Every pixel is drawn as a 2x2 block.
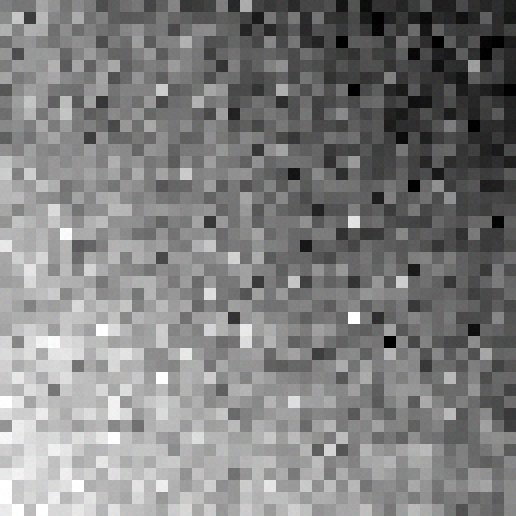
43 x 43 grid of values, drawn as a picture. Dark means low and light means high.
Slope: up to the bottom left. Ninth with the lowest average: top right. Histogram: bell-shaped. Stripes: none. Mirror symmetry: none. Average level on the scale: 50%. Grain: fine. Ninth with the highest average: bottom left.
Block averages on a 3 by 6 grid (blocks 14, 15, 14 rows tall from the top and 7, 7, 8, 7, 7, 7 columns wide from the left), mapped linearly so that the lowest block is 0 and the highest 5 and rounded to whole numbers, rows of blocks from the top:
3 2 2 1 0 0
4 3 3 2 2 1
5 4 4 3 3 2
